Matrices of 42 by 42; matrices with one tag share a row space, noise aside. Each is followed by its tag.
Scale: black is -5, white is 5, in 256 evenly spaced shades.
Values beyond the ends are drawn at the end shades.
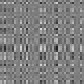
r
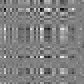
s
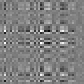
s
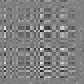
s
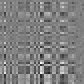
s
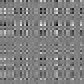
r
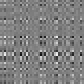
r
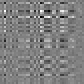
s
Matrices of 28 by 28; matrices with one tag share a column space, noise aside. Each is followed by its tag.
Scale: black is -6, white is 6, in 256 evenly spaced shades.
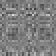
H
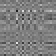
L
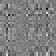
H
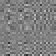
L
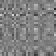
H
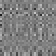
H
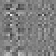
H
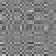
L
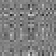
H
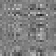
H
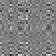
L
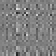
H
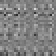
H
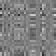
H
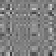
H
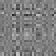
H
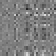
H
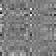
H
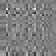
H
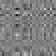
H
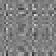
H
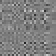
L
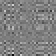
L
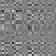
L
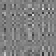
H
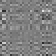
L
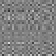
L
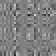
H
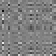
L
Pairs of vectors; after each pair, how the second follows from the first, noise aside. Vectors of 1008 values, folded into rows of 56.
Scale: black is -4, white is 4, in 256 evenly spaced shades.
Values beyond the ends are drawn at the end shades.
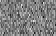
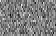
copied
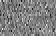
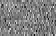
reversed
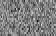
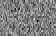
copied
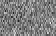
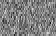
sign-scrambled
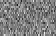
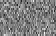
copied
